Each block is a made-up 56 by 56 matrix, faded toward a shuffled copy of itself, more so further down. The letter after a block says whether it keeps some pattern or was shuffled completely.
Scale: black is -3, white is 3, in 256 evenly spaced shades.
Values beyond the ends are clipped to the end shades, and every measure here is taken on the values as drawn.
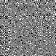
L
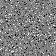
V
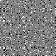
L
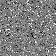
V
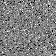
V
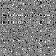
L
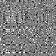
L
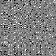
L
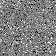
V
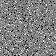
V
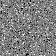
V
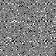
L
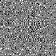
L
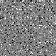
L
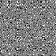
L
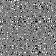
L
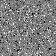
V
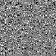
L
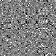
L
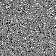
V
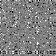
L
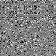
L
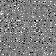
L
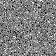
V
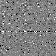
L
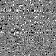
L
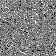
V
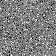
V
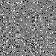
L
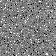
V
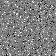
V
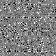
L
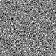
L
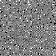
L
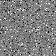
V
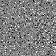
L
